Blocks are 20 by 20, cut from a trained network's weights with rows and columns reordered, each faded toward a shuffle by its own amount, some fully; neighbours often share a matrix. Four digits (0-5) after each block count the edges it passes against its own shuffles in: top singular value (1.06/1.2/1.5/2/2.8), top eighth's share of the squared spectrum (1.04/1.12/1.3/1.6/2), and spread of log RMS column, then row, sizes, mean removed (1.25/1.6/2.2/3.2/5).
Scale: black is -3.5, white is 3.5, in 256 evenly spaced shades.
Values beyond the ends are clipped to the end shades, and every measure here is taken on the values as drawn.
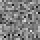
0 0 0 0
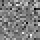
2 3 0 1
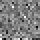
2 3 0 1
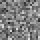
0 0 0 0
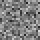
2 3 1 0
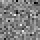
0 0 0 0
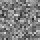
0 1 0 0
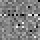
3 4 0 1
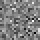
1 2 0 1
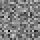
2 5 0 2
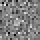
1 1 0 0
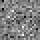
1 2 0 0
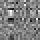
3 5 2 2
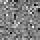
1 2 1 0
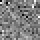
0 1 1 0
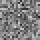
0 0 0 0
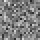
0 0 0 0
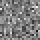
2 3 0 0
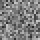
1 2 0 0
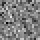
1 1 0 0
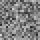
1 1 0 0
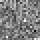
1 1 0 0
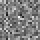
2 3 1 0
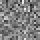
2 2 1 0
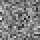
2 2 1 0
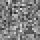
2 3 0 0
